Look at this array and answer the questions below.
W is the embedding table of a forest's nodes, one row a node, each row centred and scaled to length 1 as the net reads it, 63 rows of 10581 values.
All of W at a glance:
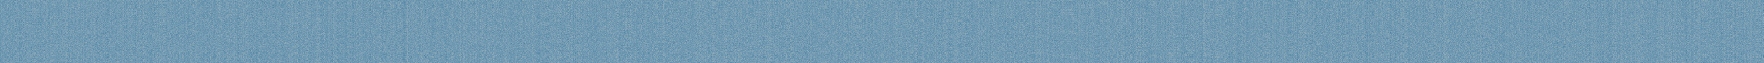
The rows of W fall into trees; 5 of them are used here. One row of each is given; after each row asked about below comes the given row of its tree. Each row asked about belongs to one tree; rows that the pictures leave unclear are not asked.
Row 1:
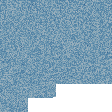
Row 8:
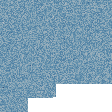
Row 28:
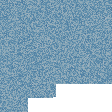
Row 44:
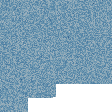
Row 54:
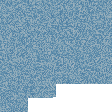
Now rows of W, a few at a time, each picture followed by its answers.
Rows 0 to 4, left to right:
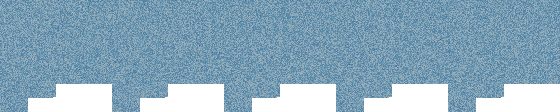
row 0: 54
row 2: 8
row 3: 8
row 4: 1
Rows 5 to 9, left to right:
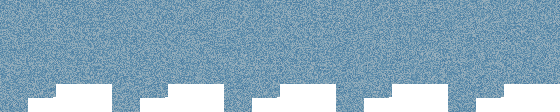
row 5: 1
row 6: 28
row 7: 1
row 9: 54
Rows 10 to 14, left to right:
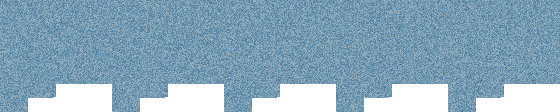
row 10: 54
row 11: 8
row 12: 54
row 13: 44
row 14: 54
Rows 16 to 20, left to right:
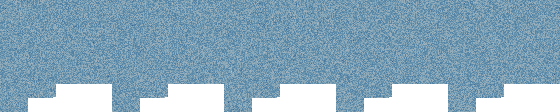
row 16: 1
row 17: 8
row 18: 44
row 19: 28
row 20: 28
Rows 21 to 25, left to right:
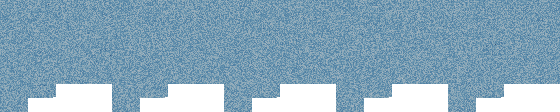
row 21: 28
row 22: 44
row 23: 8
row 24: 44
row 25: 1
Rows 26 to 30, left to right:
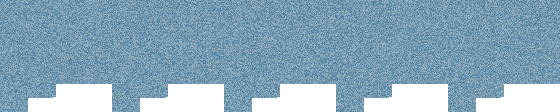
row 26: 28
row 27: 1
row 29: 44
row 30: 1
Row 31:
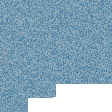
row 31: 54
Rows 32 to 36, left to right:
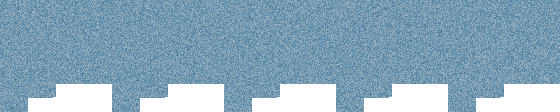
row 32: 1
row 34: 28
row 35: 8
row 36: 8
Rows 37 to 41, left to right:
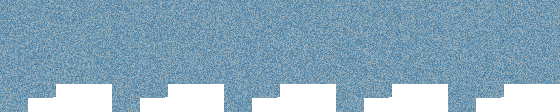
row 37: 28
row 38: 44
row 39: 54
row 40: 8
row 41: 54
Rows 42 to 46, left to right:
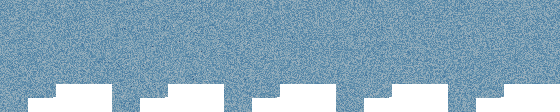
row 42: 28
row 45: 1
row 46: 44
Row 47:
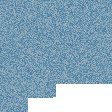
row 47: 8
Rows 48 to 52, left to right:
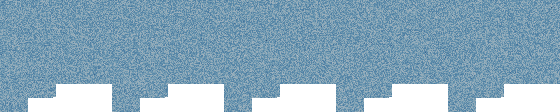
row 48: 1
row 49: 8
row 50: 44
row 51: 28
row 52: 8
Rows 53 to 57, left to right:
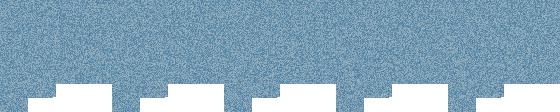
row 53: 8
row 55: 1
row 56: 54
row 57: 54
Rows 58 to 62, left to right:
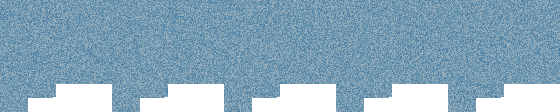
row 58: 28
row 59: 8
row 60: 44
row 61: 8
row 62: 28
